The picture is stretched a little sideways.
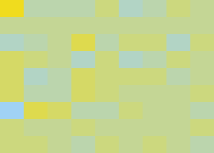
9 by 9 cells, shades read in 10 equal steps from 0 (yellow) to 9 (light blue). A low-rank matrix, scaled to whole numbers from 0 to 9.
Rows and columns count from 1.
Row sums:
44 45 45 45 42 41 46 42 43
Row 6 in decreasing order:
6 6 5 5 5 4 4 3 3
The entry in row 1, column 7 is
6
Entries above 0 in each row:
8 9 9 9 9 9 9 9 9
